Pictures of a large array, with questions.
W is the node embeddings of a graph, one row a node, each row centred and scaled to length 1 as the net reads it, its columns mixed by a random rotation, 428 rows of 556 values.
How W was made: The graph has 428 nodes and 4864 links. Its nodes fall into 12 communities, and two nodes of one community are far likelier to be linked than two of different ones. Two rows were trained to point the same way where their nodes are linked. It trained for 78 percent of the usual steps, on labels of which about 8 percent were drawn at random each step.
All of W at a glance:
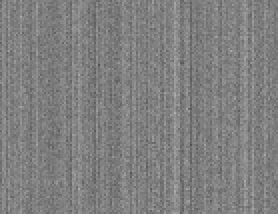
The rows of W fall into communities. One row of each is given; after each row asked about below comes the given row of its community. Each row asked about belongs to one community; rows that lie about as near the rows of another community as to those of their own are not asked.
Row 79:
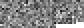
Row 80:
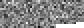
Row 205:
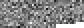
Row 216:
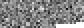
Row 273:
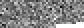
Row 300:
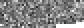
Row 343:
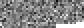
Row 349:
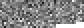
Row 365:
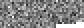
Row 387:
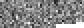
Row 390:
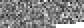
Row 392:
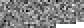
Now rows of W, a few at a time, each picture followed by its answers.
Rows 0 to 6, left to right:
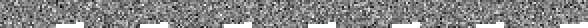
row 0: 387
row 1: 80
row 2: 216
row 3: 79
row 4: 392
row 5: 343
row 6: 273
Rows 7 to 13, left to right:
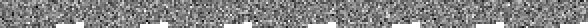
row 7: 300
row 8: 365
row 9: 343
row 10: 349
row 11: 300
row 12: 390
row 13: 79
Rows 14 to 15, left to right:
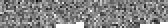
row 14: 273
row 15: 205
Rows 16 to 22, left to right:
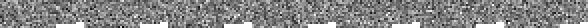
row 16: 390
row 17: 216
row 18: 205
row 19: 390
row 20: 349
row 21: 392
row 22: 349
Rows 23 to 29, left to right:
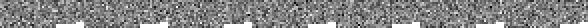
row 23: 387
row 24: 216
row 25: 349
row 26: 205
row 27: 79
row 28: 216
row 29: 205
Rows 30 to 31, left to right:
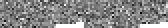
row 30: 392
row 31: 349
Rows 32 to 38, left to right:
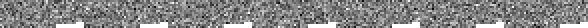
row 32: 387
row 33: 80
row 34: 349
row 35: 365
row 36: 216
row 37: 392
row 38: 349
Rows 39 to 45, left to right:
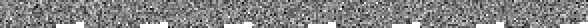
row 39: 300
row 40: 365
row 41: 79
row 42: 300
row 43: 392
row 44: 343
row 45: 205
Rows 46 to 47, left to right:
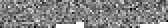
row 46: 392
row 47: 205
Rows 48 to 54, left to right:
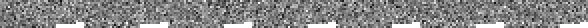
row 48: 392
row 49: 349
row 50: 387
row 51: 300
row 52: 79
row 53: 349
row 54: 273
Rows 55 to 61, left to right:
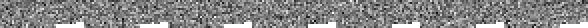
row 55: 216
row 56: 273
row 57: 273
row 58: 365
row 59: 80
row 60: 365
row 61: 349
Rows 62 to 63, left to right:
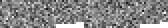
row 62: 205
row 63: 349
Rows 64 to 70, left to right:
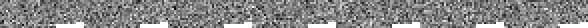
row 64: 79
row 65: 300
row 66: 216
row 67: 387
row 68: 365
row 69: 365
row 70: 390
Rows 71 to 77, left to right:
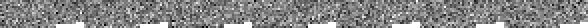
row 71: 216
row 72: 390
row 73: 392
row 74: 79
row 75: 300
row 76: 343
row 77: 216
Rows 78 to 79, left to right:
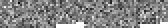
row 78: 79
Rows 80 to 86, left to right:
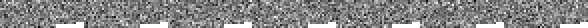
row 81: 365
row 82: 349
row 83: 79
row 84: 300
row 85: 80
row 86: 392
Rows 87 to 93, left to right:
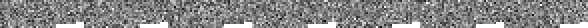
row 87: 205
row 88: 79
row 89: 392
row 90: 387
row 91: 343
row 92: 80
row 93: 390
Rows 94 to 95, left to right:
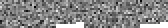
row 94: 79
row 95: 392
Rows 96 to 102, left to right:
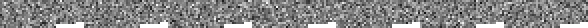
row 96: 390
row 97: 390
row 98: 300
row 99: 390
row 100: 216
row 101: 216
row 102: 216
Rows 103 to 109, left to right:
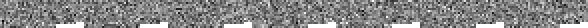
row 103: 365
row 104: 392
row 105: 392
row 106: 390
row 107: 387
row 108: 392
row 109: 387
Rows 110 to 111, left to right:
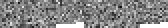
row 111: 365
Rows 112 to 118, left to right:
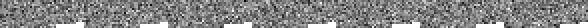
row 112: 390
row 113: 343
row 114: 205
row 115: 390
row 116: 349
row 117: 80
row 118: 205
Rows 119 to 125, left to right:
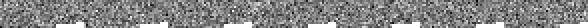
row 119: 80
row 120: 273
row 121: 365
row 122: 80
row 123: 300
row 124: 343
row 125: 390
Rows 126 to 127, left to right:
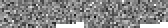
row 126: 343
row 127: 80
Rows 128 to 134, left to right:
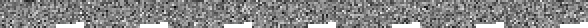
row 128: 216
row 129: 349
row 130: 216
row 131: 343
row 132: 205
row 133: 216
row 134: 387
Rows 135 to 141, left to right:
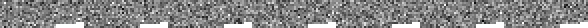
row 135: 349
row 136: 392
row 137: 205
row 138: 273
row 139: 343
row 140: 365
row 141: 273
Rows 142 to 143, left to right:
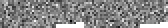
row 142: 392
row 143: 216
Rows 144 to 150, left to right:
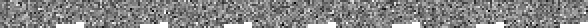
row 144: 79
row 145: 205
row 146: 300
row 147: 349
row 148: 387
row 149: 390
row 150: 79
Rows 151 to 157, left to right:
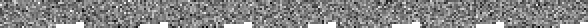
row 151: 387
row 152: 392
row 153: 216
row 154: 79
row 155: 387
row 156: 273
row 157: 349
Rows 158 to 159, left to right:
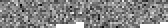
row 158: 80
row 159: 392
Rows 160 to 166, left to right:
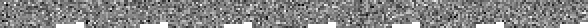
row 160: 349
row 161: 387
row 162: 205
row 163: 392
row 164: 300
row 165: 365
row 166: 349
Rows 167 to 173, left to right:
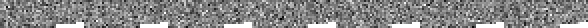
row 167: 392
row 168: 79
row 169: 205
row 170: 365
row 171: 273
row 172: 343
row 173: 390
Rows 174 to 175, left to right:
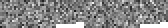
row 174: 79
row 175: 80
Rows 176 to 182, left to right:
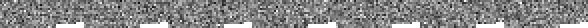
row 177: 273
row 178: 390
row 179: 392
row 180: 273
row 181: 390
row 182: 390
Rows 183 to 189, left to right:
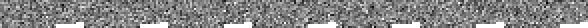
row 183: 273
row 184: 79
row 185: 387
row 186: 387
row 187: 300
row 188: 387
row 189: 387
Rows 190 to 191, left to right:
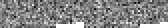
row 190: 79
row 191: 80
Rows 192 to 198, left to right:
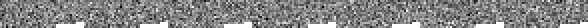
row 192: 300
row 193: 300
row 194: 273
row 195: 216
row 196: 390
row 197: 349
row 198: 392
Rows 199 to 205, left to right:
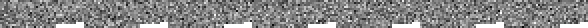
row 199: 300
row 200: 365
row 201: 390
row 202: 205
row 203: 392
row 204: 216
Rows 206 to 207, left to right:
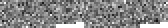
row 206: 349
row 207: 300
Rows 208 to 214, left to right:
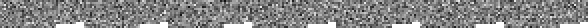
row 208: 343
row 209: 349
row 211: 349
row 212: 392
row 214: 273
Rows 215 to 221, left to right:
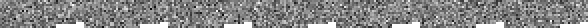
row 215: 392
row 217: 343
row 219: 392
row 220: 387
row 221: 390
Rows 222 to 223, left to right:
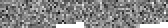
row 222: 390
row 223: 390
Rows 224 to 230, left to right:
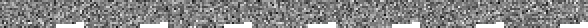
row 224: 349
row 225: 343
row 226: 390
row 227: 273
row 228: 387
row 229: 343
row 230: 392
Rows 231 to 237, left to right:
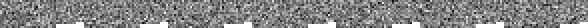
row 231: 216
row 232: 390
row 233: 216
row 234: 205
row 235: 392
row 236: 273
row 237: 205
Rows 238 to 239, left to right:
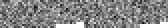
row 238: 79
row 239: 387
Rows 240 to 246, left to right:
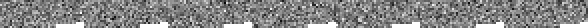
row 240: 216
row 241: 365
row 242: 387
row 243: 273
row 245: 80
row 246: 79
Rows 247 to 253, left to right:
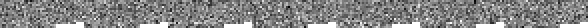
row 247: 273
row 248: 205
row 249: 343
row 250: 300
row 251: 349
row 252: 205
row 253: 343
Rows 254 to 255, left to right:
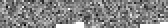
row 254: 343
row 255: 390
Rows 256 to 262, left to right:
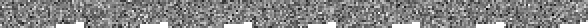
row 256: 365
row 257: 349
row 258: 390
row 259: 205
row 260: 300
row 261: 365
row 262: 300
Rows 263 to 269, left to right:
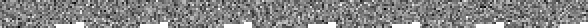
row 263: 216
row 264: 343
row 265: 79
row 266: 365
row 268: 273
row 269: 349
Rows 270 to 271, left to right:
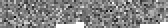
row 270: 349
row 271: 392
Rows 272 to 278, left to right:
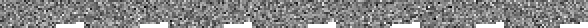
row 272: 343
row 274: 349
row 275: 392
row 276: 349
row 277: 392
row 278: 365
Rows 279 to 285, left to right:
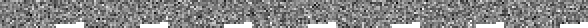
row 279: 216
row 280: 216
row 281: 343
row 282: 273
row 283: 216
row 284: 349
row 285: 365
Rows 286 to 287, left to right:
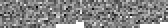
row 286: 300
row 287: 273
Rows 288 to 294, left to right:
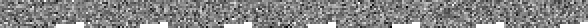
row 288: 392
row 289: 349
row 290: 216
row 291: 216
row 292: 79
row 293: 205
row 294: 387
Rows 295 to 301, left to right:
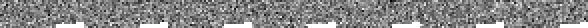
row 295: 300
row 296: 216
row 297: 392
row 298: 273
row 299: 387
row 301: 80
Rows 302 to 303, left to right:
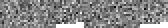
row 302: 365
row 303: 392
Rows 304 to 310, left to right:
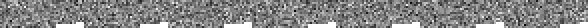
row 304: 79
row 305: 392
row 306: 349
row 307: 390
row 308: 80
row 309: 390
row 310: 390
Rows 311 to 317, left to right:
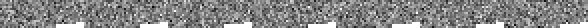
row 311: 365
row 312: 300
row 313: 205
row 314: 390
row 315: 80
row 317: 365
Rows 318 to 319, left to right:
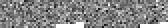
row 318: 343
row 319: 205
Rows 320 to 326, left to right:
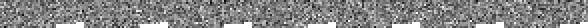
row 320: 349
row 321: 216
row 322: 392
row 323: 390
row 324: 79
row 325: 343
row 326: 205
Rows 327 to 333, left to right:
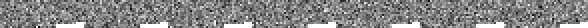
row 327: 216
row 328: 205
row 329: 343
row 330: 300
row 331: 273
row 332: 273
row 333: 300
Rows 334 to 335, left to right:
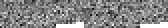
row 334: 343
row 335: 79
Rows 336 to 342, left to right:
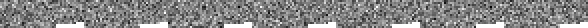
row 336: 80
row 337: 216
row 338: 79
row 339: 365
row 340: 216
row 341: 216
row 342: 273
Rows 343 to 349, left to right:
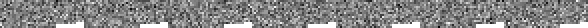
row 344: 205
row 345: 387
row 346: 273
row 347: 273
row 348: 205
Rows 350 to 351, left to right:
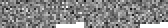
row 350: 216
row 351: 205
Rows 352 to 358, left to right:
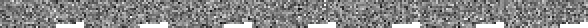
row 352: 300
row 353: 273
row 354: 273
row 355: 205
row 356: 216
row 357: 300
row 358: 365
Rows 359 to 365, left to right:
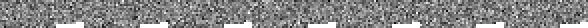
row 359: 216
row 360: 80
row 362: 79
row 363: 365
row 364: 80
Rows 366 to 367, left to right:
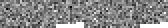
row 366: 216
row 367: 365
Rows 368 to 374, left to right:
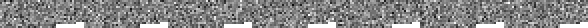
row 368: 80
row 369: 205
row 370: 392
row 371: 349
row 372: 390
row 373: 365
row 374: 349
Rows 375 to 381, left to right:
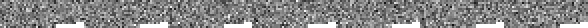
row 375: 300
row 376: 216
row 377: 387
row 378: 387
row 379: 387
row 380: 387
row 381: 392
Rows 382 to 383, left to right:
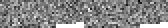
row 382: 79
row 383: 387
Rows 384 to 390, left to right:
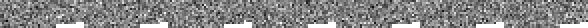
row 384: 300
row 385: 80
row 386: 365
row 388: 300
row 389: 365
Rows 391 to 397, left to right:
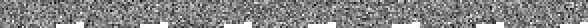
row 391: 365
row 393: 79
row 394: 349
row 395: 392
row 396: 300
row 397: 390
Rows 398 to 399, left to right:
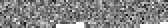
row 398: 80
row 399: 387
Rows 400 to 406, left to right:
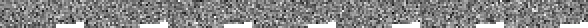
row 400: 300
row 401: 387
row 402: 273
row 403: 387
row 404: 390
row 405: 300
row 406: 79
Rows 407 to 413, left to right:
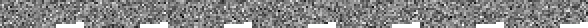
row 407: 387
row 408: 80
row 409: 300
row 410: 392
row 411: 349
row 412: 365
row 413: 216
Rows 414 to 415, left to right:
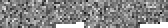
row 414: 80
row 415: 365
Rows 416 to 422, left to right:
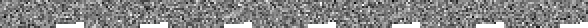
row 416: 80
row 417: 390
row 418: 392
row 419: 390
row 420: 392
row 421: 273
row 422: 216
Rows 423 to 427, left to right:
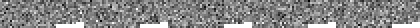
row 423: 216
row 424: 300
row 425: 205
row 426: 387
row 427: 79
